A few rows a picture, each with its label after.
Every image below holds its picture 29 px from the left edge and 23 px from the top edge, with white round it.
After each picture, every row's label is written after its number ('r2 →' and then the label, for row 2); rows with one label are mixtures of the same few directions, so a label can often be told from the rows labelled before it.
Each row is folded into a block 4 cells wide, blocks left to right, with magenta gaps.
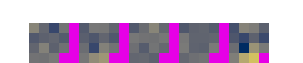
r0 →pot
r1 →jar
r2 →pot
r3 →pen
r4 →jar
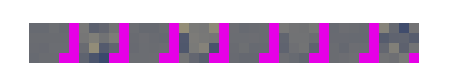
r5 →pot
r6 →jar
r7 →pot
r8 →pen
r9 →jar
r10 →pen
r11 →jar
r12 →pot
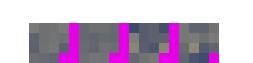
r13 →pen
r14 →jar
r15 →pen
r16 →jar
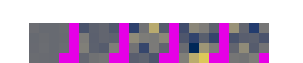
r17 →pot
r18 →pen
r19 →pot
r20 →jar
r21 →pot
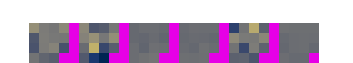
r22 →pen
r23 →jar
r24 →jar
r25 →jar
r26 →pot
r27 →pen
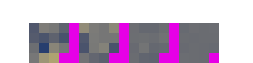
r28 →jar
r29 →pen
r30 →jar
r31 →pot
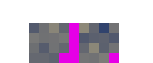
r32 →pot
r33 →pot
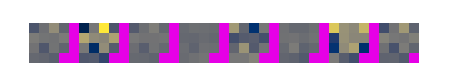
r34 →pot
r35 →pot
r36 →pot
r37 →jar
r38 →pot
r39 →jar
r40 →pen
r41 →pot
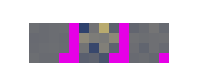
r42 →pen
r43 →pot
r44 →pot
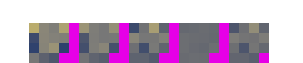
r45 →pen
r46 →pen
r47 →pot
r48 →pen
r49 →pot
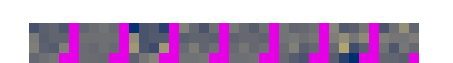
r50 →pen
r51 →pot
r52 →pen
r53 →pot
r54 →pot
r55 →jar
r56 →jar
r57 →pot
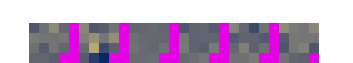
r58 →pot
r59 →jar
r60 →pen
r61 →pen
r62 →pot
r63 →pen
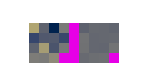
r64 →pot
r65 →pen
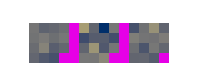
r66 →jar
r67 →pot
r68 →pot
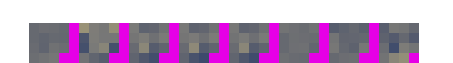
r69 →jar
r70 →pen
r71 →jar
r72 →jar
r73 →jar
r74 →pen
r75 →pen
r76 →jar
